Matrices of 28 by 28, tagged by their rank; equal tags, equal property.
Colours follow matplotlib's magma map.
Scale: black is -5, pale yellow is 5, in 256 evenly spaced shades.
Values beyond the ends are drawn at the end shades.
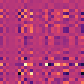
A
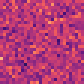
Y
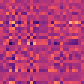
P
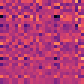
P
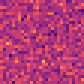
Y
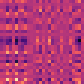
A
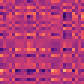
A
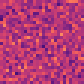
Y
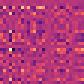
P
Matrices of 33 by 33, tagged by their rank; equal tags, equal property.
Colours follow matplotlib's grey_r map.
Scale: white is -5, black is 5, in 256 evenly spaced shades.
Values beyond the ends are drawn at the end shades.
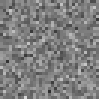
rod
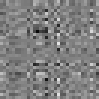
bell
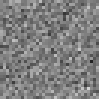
rod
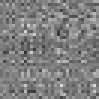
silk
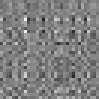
bell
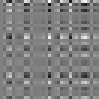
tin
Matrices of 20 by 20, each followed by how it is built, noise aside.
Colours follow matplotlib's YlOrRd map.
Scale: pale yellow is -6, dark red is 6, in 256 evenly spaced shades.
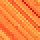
Toeplitz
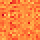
low rank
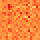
low rank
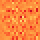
low rank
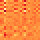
low rank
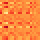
low rank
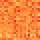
low rank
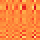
low rank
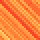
Toeplitz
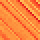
Toeplitz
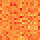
low rank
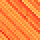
Toeplitz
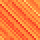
Toeplitz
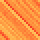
Toeplitz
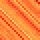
Toeplitz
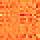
low rank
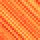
Toeplitz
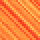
Toeplitz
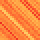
Toeplitz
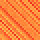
Toeplitz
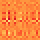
low rank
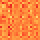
low rank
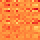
low rank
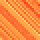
Toeplitz
